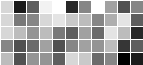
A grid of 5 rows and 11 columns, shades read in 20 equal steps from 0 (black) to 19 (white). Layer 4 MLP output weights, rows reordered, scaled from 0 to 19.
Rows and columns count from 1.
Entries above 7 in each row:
7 10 9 7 7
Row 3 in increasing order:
3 7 8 9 11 12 14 14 14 16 17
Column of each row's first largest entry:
5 5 9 9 6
